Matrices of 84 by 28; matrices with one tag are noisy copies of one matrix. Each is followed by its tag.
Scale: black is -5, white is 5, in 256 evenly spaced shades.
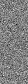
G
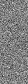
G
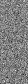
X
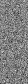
X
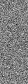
G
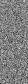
X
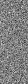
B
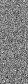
X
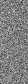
B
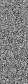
X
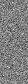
G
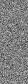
G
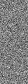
G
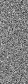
B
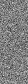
G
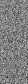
X
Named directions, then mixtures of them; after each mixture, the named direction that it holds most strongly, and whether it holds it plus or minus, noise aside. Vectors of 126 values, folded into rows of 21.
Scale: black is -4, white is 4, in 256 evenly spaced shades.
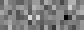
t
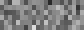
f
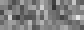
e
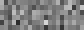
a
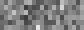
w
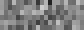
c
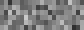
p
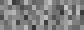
f, minus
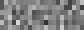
a, minus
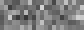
e, plus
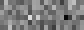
t, plus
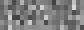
e, plus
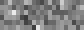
w, plus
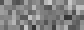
t, plus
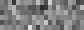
c, minus
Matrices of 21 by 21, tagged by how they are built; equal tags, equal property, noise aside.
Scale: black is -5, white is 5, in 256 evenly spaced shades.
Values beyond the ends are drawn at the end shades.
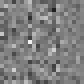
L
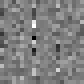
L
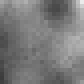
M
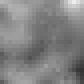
M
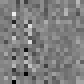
L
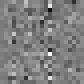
L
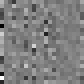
L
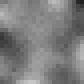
M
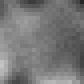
M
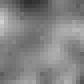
M
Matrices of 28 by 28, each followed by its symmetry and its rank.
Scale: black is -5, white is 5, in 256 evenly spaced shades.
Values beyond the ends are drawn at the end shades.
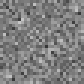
symmetric, full rank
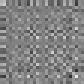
symmetric, rank three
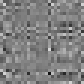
neither, rank three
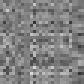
neither, rank three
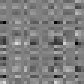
neither, rank two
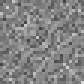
symmetric, full rank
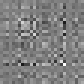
symmetric, rank three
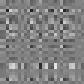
neither, rank two
